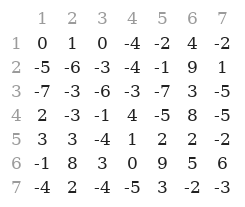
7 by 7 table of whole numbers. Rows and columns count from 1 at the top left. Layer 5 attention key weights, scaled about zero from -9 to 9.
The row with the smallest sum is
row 3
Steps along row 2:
down up down up up down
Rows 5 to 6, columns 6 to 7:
2 -2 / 5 6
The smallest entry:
-7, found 2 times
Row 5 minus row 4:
1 6 -3 -3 7 -6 3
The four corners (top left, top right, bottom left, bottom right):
0 -2 -4 -3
